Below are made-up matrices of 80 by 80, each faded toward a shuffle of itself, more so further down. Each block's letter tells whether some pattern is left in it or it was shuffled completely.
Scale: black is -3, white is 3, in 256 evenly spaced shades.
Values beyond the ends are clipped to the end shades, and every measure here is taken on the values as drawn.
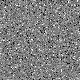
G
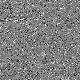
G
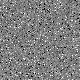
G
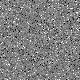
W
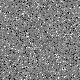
W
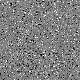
G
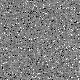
G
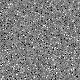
G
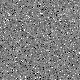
W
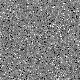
G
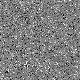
G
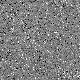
W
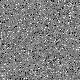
W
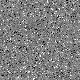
G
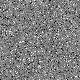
W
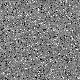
W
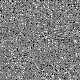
G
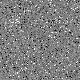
G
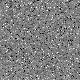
W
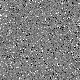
W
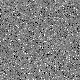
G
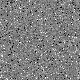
W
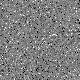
W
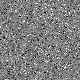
W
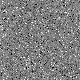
W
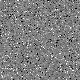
G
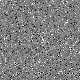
G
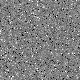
W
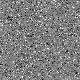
G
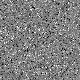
W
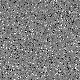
W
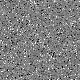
W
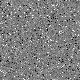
W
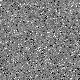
W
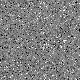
G
